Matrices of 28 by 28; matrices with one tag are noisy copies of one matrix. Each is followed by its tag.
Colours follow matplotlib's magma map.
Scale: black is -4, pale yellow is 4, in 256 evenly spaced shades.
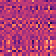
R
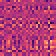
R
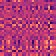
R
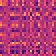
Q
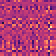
R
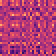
Q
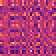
Q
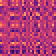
Q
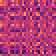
Q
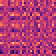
Q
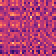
Q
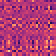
R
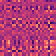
R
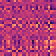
R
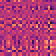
R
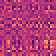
R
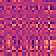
R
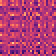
Q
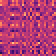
Q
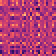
Q
